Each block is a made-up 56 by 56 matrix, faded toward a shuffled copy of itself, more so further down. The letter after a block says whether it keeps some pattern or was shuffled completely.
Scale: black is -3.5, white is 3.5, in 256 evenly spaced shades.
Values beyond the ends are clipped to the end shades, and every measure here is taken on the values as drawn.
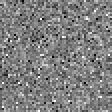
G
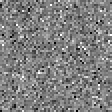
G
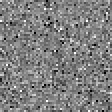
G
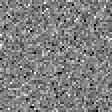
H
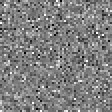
G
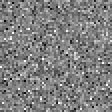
H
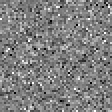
H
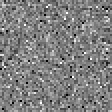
G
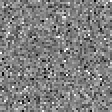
G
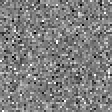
G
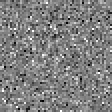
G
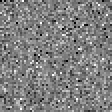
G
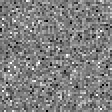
H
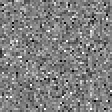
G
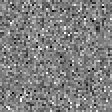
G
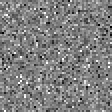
H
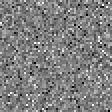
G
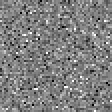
H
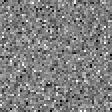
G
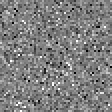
H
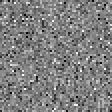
H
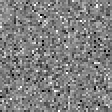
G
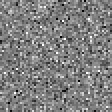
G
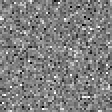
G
